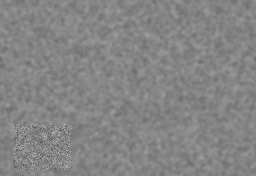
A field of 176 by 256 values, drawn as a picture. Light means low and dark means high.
Histogram: heavy tails on both sides. Odd patch: rougher, in the bottom left. Mirror symmetry: none. Grain: blotchy. Stripes: none. Roughest part: bottom left. Slope: none. Odd rows or columns: none.
